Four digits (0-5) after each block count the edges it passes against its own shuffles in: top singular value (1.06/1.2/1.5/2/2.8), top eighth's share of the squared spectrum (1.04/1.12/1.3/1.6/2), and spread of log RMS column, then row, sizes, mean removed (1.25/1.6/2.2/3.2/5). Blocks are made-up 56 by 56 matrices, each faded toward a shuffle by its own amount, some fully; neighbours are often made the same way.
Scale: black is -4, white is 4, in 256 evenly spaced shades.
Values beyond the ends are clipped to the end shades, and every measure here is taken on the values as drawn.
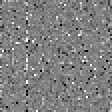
2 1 1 0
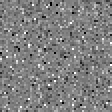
0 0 0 0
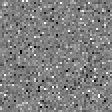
0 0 0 0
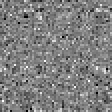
3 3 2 2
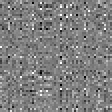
4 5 3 3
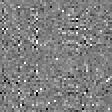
4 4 2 2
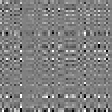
5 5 4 4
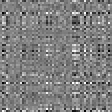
5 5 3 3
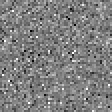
2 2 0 0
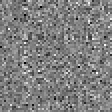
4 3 2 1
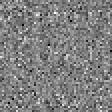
3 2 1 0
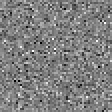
3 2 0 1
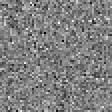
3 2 0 0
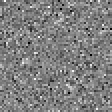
0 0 0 0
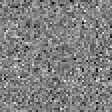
3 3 1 1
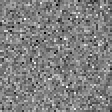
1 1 0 0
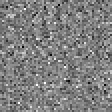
3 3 1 1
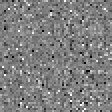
3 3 1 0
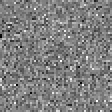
1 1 0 1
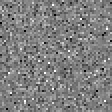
0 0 0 0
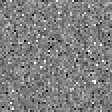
0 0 0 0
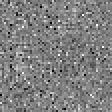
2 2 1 0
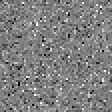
1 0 0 0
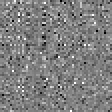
4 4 2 2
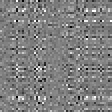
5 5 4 3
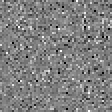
3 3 1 1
